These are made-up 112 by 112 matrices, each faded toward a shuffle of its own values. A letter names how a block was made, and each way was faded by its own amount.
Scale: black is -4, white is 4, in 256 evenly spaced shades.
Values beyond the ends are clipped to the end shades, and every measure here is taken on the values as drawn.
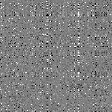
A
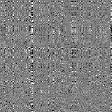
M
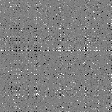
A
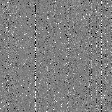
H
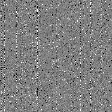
H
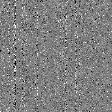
H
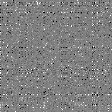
A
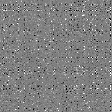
A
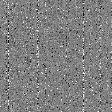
H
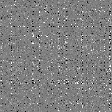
A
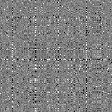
M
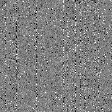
H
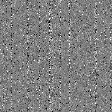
H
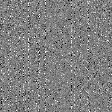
H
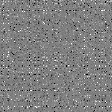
A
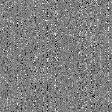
H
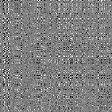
M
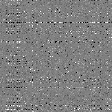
A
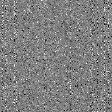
H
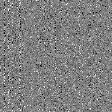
H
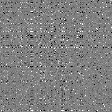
A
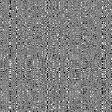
M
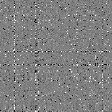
A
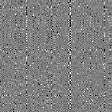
M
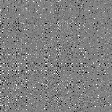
A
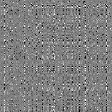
M
